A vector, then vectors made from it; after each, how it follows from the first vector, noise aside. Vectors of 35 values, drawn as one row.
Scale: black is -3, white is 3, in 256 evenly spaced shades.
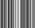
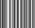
sign-scrambled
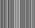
shrunk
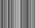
shrunk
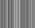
shrunk
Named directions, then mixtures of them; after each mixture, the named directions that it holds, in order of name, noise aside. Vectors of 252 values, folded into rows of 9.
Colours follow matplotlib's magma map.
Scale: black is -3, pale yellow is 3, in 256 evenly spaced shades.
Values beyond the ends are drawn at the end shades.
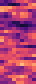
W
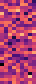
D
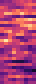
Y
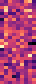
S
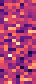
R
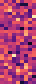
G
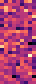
G, S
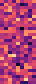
G, R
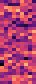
D, W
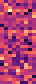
D, G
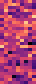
G, S, W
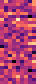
D, S, Y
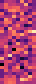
D, R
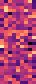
D, G, S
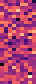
D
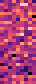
D, G, Y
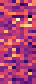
D, G, Y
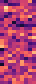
D, S, W
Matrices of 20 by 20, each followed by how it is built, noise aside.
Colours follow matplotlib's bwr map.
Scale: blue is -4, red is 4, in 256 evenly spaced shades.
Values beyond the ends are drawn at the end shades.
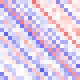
Toeplitz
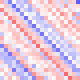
Toeplitz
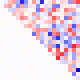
upper triangular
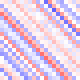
Toeplitz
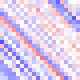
Toeplitz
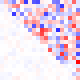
upper triangular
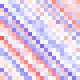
Toeplitz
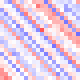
Toeplitz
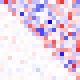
upper triangular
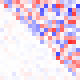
upper triangular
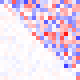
upper triangular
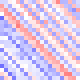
Toeplitz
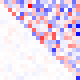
upper triangular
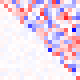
upper triangular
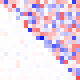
upper triangular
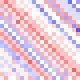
Toeplitz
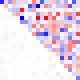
upper triangular
